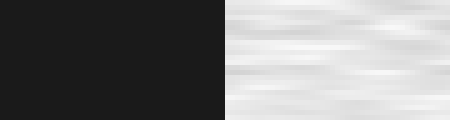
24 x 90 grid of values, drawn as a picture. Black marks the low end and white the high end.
The table splits into one row of 2 panels. Panel 1,1: very low, flat. Panel 1,2: very high, streaked across, faint in contrast.
